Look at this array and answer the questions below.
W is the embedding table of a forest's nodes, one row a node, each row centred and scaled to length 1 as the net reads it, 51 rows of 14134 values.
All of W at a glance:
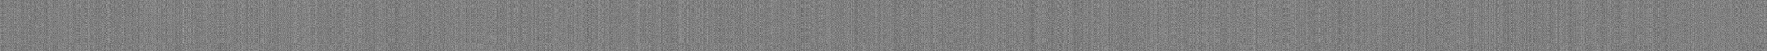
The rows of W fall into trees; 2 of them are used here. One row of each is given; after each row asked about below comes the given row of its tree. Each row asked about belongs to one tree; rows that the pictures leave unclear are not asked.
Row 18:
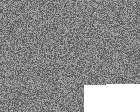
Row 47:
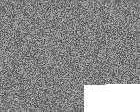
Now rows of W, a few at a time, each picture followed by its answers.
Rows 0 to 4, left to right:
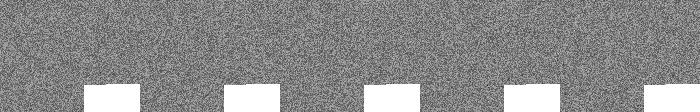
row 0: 47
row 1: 18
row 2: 18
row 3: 18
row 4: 47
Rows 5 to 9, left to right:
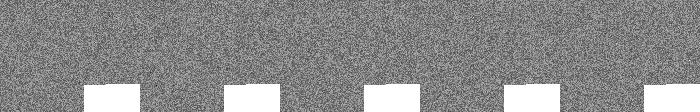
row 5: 47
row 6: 47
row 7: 47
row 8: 18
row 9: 18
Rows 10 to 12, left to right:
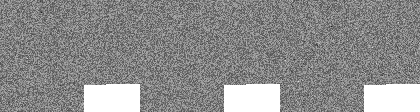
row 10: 18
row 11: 18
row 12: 18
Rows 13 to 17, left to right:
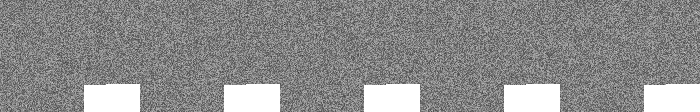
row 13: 47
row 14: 18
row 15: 18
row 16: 18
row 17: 47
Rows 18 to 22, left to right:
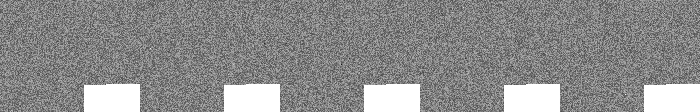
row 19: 47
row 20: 18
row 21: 47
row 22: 18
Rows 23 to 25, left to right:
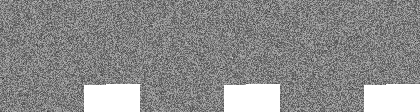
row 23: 18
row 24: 47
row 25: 18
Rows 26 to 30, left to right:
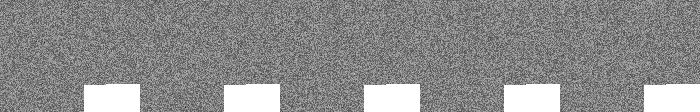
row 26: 47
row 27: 47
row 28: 18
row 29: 18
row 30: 18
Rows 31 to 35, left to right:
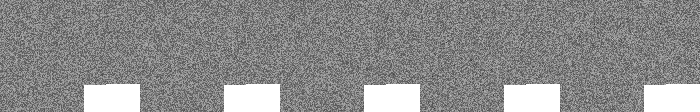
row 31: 18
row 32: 47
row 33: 47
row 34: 18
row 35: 47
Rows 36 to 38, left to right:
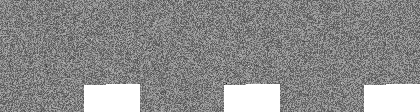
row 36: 18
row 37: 47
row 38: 18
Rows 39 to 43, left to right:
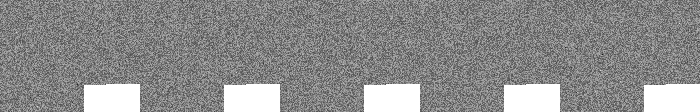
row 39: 18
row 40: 18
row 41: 18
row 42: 18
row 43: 47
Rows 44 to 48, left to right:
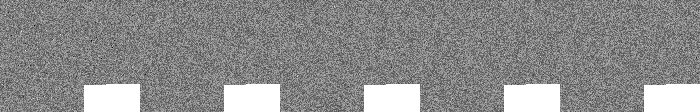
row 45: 47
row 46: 47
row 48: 47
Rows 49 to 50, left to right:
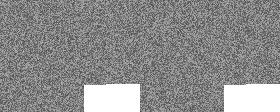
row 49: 18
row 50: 47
